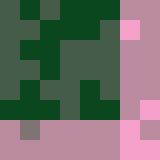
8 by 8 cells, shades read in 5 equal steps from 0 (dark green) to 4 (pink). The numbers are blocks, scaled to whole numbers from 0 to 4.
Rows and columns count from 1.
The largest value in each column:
3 3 3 3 3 3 4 4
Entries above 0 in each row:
4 5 6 7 6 3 8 8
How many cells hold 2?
1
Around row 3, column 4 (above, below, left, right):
0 1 0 1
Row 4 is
1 1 0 1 1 1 3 3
